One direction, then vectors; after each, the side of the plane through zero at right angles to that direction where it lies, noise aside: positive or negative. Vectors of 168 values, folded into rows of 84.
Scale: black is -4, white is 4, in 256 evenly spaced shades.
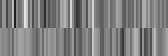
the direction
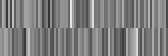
positive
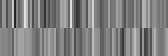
positive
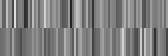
negative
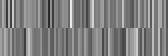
positive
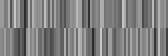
negative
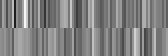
positive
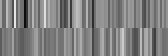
negative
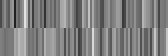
positive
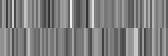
positive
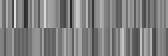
negative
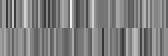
positive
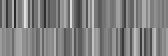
positive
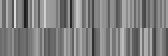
negative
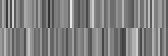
positive
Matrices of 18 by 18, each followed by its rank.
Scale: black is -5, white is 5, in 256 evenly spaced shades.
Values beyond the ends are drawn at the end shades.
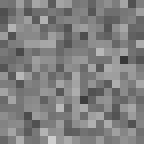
full rank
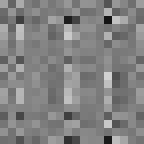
two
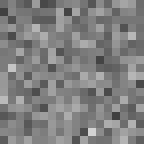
full rank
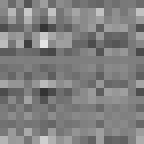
two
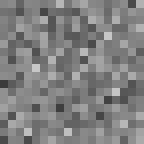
full rank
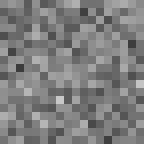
full rank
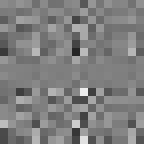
two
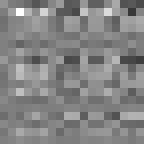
two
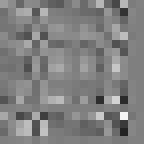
two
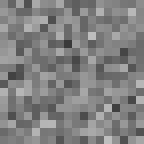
full rank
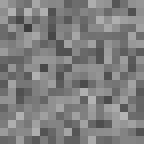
full rank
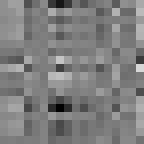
two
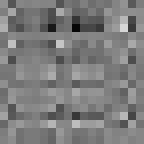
two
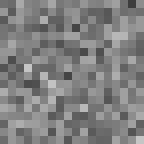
full rank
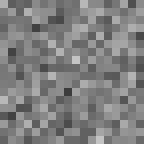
full rank
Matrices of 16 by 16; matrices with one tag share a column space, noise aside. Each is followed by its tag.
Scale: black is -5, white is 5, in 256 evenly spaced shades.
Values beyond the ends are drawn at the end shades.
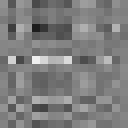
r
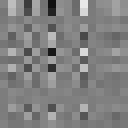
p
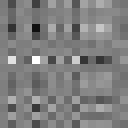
r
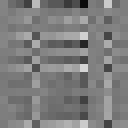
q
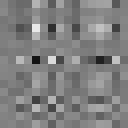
r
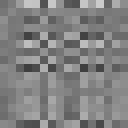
q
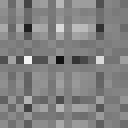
r
